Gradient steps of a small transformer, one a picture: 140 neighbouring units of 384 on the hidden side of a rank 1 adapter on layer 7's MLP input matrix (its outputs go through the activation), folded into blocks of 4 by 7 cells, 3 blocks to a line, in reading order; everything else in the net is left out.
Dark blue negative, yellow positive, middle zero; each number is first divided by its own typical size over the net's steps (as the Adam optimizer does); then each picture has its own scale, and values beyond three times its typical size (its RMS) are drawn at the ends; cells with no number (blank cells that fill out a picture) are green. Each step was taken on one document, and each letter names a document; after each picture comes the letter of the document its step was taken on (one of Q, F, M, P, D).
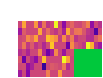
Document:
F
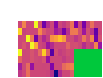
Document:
F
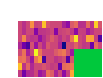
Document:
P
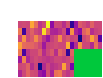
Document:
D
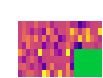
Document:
D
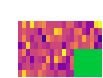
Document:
P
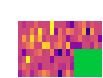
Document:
D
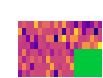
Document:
F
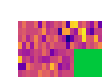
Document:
F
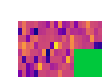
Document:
F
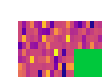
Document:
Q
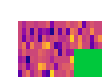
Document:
D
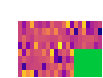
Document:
P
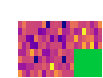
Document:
F
